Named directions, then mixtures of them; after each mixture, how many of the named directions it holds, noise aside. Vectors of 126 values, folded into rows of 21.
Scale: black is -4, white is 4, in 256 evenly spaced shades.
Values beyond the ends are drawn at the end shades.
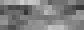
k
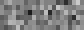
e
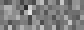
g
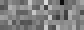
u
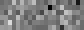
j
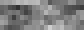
one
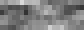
one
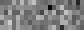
one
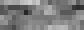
one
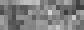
two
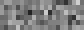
one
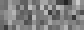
three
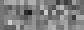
three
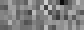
two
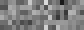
one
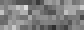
two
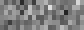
three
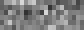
three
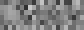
two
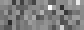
one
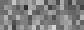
three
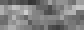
one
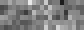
two
